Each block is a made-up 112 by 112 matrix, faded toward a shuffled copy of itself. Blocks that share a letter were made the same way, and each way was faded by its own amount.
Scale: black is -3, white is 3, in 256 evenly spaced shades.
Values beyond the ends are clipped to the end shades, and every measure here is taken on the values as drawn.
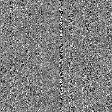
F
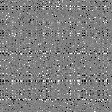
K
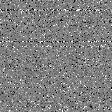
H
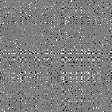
K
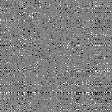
K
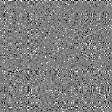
K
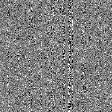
F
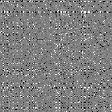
K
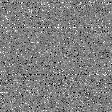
H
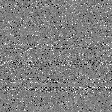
H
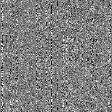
F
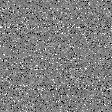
H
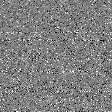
H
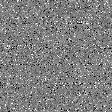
H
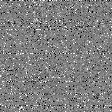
H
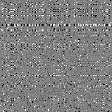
K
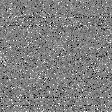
H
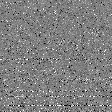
H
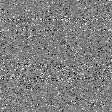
H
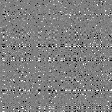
K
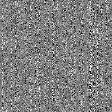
F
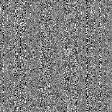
F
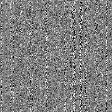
F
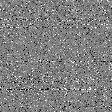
H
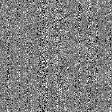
F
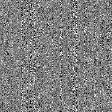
F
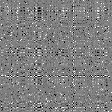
K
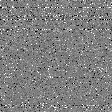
H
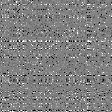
K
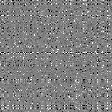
K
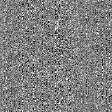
F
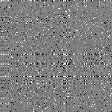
K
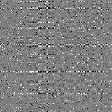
K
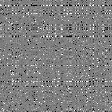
K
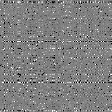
K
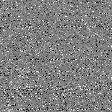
H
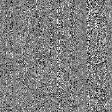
F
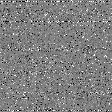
H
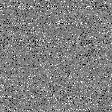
H
